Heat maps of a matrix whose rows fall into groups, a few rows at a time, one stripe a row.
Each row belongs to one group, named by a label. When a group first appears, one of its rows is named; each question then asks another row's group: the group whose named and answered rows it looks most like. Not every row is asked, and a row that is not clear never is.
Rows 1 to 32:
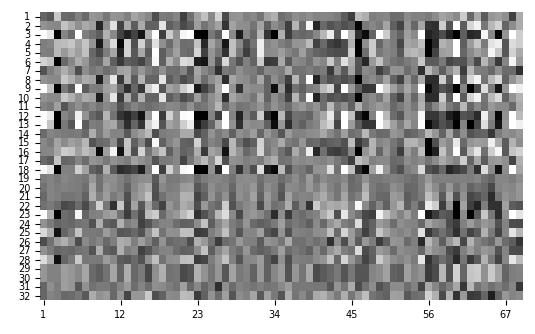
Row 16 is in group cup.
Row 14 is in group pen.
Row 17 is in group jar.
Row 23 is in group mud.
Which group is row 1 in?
jar
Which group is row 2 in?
cup
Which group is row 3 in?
mud
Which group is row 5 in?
cup
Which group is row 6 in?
mud
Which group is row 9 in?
mud
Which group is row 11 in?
jar
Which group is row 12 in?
mud
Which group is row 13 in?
mud
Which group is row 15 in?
cup
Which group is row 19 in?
pen
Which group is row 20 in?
pen
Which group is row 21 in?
pen
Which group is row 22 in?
pen
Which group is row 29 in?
cup
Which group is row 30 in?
cup
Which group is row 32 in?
pen
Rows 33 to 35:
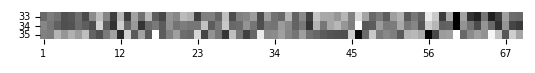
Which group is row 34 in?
pen
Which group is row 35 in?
cup
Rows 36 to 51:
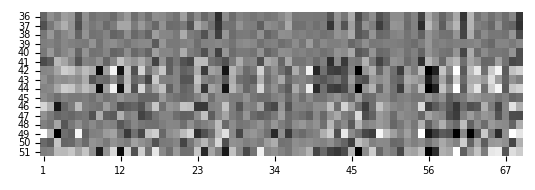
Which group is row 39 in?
pen
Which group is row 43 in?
cup
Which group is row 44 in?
cup
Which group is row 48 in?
jar
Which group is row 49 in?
mud
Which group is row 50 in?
jar
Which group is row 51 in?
cup
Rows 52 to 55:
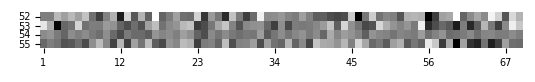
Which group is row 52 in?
cup
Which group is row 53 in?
mud
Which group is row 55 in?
pen
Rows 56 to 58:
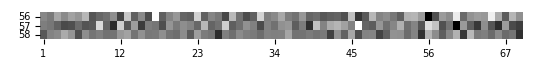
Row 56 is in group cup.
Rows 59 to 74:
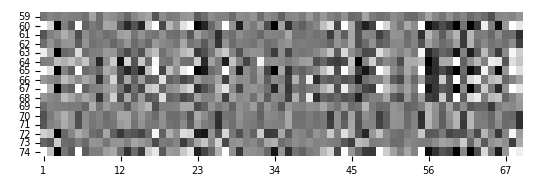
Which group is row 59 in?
pen
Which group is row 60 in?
mud
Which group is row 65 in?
mud
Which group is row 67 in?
mud
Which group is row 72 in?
mud
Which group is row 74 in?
mud
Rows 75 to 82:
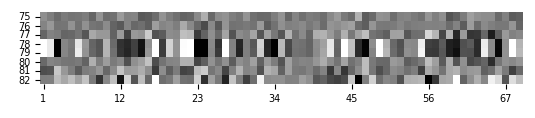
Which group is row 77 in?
pen
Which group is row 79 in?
mud
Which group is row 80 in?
pen
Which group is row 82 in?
cup
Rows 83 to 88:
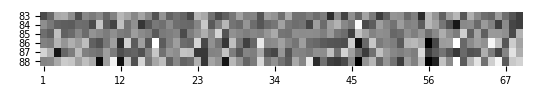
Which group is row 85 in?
jar
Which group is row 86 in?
cup
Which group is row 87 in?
mud
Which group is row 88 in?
cup
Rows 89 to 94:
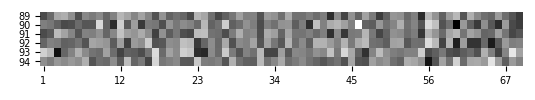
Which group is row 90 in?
pen
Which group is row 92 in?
pen
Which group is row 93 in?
mud
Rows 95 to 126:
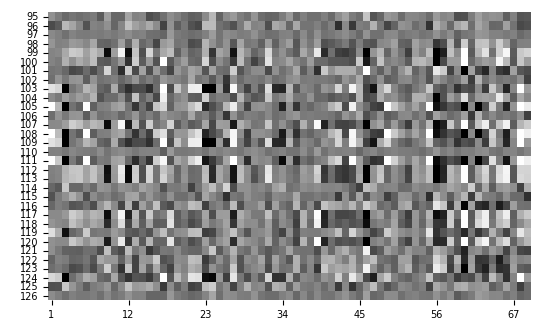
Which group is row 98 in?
cup
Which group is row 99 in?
cup
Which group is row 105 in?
mud
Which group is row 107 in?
cup
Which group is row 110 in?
pen
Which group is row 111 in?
mud
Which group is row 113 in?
cup
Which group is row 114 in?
jar
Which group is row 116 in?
pen
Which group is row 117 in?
cup
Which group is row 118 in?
cup
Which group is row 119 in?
mud
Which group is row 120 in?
cup
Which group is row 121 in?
pen
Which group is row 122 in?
pen
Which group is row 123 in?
pen
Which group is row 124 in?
mud
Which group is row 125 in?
jar
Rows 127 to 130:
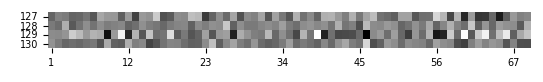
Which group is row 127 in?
pen
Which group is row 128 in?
jar
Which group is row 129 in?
cup
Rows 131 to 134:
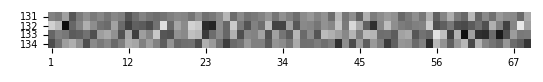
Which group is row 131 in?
jar
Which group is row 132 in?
mud
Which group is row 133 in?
pen
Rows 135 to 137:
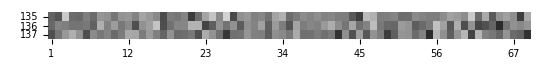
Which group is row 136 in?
pen
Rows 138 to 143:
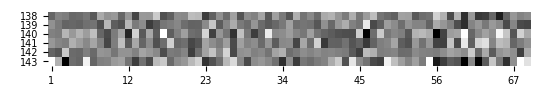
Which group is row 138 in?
pen
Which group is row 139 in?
pen
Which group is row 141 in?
cup
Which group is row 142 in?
jar
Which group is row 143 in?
mud
